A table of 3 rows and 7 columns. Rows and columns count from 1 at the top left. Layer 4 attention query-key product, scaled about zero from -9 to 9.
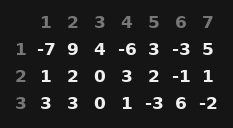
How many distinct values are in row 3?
6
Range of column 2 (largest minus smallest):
7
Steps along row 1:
up down down up down up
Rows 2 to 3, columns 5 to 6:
2 -1 / -3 6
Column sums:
-3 14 4 -2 2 2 4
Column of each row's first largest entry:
2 4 6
